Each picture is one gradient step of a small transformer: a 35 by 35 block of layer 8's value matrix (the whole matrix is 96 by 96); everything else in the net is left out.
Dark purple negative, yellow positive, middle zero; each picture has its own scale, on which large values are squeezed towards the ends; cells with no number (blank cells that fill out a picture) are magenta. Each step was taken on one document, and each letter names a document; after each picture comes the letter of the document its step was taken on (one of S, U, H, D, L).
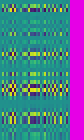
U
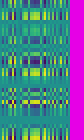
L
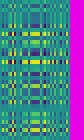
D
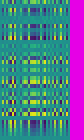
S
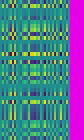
U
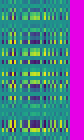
L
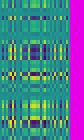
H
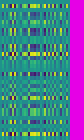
U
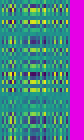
S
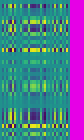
S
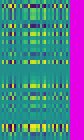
S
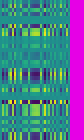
D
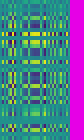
D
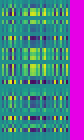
S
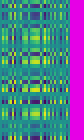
D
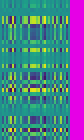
S
